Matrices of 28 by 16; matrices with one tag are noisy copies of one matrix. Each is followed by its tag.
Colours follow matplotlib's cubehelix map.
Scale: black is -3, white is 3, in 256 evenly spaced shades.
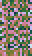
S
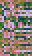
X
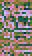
X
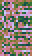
X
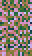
S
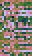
X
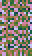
S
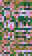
X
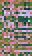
X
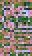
X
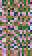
S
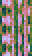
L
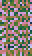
S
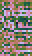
X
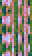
L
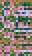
X
